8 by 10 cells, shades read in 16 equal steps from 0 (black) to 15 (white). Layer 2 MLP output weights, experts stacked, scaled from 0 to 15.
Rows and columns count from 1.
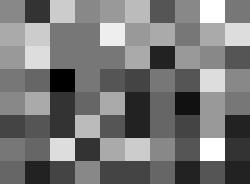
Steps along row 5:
up down up up down up down up down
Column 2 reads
3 12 13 6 10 5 6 2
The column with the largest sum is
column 9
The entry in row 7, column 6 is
12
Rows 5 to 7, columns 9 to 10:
9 7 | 9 2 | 15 3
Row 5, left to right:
8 10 3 6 10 2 6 1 9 7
